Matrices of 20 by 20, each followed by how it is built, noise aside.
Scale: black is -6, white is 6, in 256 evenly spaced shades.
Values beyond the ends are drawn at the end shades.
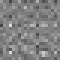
low rank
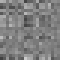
low rank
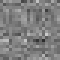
low rank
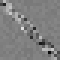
banded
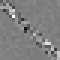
banded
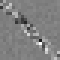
banded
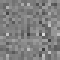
low rank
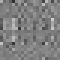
low rank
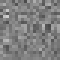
low rank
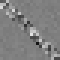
banded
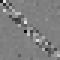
banded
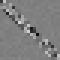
banded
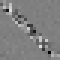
banded
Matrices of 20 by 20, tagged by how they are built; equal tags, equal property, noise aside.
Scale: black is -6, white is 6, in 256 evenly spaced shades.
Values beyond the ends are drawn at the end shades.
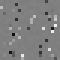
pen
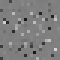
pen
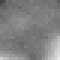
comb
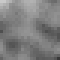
comb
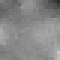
comb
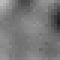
comb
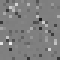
pen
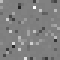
pen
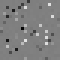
pen
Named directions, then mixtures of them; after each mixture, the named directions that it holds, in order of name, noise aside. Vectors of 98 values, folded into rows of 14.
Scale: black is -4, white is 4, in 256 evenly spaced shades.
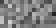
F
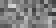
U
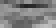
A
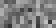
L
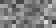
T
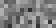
L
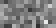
L, T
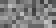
T, U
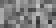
F, L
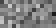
F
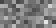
T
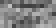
A, F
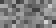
T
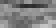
A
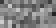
A, F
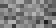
F, T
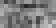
A, L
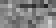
A, U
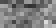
A, T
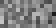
F, L
